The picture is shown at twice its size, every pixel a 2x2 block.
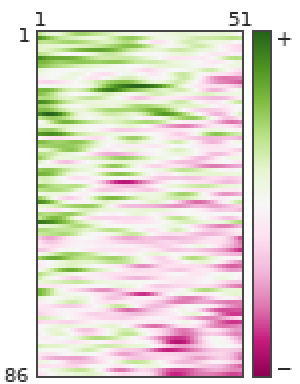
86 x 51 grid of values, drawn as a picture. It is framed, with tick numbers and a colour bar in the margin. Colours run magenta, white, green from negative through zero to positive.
Streaks run across, left to right. The halves do not mirror each other. Values rise toward the top left. The ninth with the lowest average is the bottom right. The top left is the ninth with the highest average.
